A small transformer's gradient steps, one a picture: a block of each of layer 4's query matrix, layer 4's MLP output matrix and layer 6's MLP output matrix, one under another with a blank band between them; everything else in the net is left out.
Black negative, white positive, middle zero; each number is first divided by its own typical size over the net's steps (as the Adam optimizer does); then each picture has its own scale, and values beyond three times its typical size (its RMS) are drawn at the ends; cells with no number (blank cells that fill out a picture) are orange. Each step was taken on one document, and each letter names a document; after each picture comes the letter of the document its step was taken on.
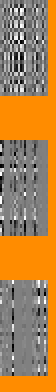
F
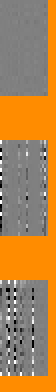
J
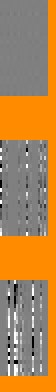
J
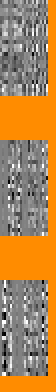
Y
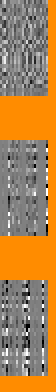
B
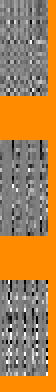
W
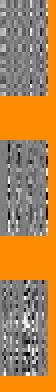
W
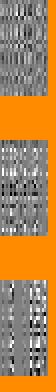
F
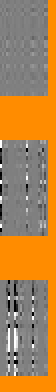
J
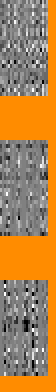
W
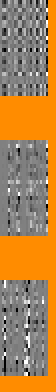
B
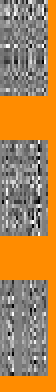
Y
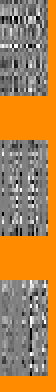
Y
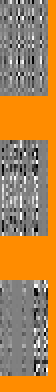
F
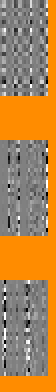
B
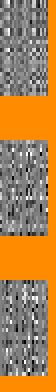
W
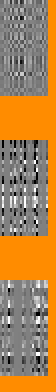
F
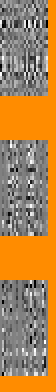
Y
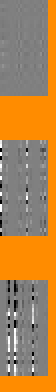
J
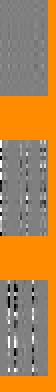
J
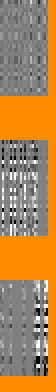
F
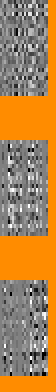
Y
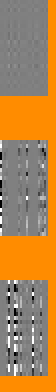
J
